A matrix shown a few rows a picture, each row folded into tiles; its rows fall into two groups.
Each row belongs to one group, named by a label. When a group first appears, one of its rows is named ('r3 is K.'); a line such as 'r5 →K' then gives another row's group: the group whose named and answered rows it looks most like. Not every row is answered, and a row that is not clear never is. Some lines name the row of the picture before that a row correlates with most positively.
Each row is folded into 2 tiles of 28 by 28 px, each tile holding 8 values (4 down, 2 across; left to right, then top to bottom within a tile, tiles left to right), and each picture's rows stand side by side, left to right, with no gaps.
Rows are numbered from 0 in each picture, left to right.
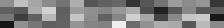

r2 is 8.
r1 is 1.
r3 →8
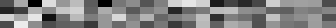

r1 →1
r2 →1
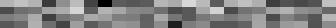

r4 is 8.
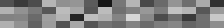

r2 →1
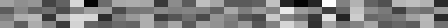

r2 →8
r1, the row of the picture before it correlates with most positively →2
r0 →8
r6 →1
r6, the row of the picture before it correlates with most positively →2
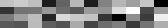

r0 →8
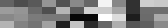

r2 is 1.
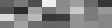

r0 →1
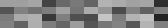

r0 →8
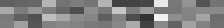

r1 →1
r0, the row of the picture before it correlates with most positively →1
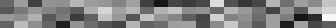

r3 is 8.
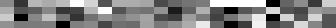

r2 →8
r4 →8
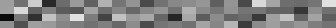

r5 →1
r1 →1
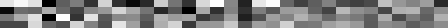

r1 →1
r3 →1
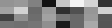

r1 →8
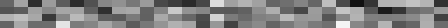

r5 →1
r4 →8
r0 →1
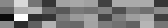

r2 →8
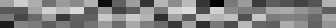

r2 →1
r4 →1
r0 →8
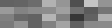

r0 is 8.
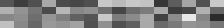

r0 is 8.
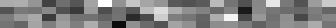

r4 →1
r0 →8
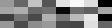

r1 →8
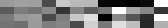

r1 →8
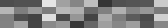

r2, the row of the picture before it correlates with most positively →2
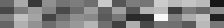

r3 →8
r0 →1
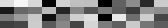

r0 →8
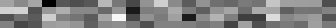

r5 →8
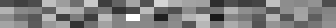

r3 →8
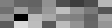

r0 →1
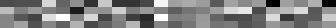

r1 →1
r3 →8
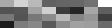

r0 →8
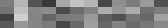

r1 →8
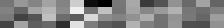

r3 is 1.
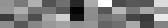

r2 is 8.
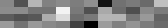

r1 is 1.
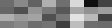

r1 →1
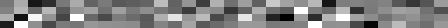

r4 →1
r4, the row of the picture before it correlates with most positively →0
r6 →1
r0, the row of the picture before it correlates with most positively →1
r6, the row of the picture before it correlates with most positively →0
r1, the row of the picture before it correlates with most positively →1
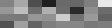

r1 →1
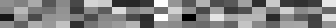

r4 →1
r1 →1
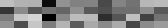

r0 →8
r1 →8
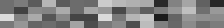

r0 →1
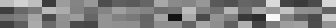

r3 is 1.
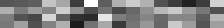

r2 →8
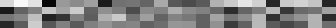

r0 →8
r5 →8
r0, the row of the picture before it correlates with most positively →2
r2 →1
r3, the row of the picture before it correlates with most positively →3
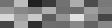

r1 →1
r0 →1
